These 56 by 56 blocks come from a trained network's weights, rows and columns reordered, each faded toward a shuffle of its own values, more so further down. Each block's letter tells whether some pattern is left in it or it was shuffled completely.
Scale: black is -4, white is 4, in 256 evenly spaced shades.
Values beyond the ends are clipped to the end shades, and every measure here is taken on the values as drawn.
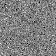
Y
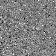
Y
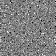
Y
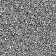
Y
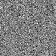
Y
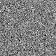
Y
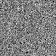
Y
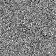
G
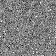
G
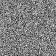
G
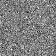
Y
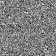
Y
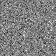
G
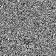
G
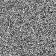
G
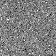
G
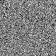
Y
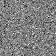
Y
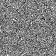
G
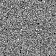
Y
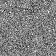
G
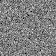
G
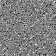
Y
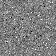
G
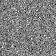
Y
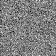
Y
